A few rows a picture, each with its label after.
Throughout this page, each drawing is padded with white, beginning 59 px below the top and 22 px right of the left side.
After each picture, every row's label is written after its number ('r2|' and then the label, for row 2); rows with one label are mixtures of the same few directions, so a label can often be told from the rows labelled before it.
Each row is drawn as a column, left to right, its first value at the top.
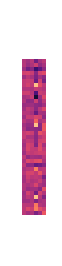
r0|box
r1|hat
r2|hat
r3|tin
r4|hat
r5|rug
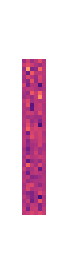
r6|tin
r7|hat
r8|box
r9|rug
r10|tin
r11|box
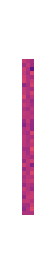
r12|tin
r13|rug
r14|hat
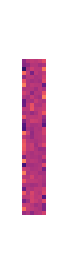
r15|hat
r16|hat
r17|box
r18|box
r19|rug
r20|tin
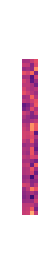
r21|box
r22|box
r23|rug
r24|hat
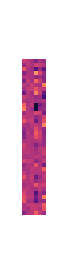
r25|box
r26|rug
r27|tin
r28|box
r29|box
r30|tin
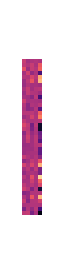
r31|hat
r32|box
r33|rug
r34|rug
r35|rug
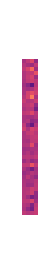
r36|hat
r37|tin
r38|tin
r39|box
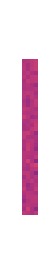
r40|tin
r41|hat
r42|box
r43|hat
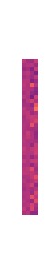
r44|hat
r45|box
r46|tin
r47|box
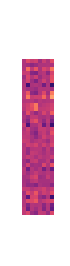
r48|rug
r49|tin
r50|box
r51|box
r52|rug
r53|tin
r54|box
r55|tin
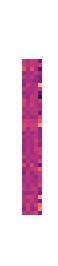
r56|hat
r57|tin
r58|hat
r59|rug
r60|tin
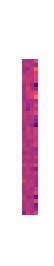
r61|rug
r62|box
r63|tin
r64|tin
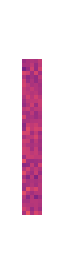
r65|hat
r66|rug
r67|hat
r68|rug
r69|hat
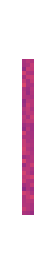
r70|hat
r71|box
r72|rug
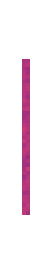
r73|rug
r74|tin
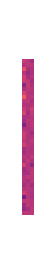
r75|tin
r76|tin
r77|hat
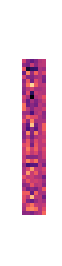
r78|box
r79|hat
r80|tin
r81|hat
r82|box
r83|rug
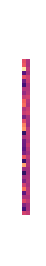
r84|hat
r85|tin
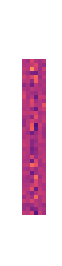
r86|tin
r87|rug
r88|hat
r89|rug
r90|rug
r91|box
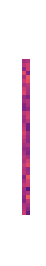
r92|box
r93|rug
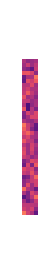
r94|rug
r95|box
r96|hat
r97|rug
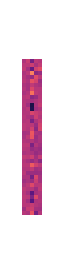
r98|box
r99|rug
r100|box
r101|rug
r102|hat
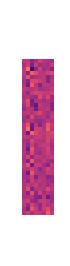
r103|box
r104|hat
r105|hat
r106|box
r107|tin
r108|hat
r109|rug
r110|box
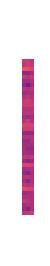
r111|hat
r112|hat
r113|hat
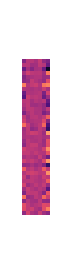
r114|tin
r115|rug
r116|hat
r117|hat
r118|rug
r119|tin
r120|hat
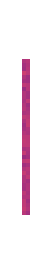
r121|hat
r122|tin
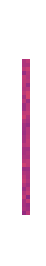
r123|rug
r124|tin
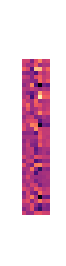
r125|hat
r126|box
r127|tin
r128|hat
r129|tin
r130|tin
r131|tin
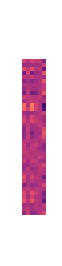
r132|box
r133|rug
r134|box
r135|box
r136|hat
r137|box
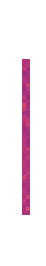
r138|box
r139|tin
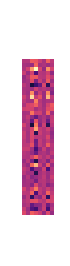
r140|rug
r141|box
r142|tin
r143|hat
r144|tin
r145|tin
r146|tin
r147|box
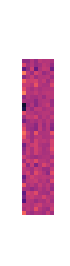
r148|box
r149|hat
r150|rug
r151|hat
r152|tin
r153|rug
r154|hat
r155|hat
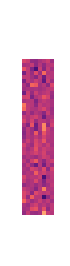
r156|box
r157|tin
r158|tin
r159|hat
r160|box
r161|rug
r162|tin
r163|tin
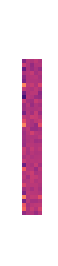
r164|tin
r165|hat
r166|hat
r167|rug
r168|tin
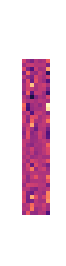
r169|box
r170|box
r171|tin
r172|rug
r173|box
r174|tin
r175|box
